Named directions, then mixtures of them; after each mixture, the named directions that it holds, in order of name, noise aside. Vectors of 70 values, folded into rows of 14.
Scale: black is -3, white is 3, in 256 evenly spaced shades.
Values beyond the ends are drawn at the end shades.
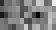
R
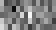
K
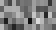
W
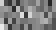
K, W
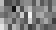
K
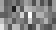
K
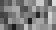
R, W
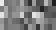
R, W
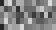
K, W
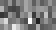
K, W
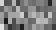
K, W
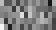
K, W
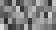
K, R, W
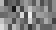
K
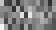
K, W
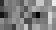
R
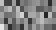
K, W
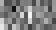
K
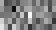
K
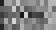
K, R, W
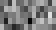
R, W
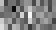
K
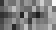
K, R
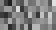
K, R, W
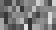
K, R, W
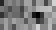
R, W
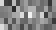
K, W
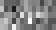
K, R, W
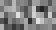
W
